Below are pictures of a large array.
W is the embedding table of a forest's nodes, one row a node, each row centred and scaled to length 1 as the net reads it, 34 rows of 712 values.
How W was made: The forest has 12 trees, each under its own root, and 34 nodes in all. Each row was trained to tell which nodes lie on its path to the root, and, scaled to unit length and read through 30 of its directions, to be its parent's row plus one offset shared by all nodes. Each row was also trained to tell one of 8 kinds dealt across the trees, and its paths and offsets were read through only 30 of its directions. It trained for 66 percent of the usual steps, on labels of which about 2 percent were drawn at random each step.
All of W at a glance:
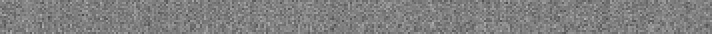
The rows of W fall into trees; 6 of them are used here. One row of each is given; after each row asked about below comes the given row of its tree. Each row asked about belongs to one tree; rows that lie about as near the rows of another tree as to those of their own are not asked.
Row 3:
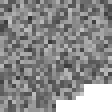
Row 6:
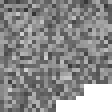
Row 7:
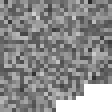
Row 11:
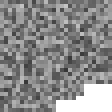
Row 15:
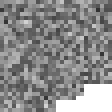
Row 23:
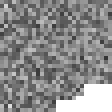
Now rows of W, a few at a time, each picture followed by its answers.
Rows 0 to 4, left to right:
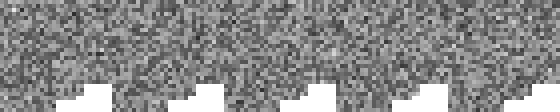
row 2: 3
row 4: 15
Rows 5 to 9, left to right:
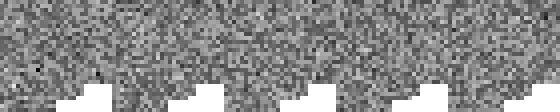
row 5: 6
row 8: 11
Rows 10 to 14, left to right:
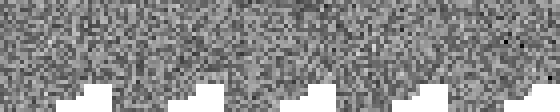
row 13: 3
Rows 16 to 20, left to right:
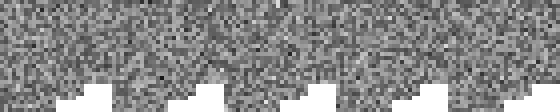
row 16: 6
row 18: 3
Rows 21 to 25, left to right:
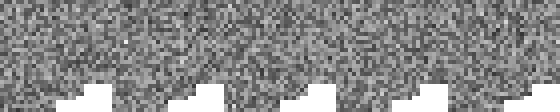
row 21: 6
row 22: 15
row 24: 11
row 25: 11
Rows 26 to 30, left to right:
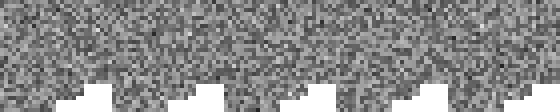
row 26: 11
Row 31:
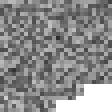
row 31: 23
